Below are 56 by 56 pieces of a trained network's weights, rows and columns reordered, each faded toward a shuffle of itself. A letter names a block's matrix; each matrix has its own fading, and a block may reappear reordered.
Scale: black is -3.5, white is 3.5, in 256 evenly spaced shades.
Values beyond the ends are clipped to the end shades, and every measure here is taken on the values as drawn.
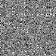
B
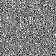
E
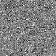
E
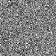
B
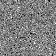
E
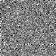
B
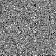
E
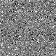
B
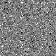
E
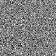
B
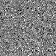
B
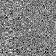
B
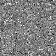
E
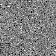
E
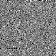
B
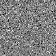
E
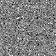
E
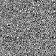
B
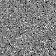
E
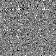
B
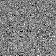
B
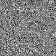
B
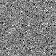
E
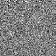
B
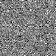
E
